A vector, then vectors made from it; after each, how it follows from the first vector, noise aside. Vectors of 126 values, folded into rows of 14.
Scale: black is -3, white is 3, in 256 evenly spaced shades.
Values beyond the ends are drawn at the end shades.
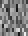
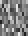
negated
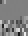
partly zeroed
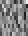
wrapped around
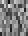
reversed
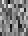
reversed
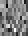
wrapped around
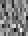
wrapped around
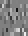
partly zeroed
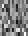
copied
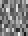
negated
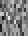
wrapped around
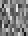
negated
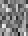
sign-scrambled
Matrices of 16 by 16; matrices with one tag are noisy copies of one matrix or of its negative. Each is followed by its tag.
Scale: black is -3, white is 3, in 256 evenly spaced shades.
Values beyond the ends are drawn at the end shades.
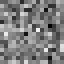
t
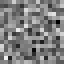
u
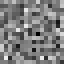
u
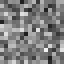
t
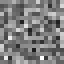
u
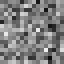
t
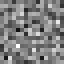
u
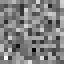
u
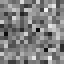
t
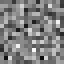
u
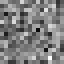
t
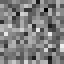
t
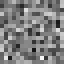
u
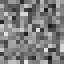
t
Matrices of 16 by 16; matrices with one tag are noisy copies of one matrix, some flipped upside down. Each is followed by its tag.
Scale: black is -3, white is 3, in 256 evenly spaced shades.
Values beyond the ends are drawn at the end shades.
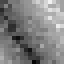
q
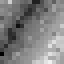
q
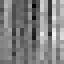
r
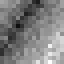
q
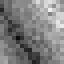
q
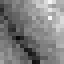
q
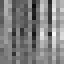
r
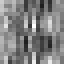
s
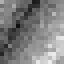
q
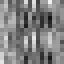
s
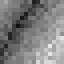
q
